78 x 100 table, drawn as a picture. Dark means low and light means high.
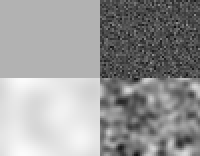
The table splits into 2 rows of 2 panels. Panel 1,1: high, flat. Panel 1,2: low, fine-grained. Panel 2,1: very high, smooth, faint in contrast. Panel 2,2: middling, blotchy, strong in contrast.
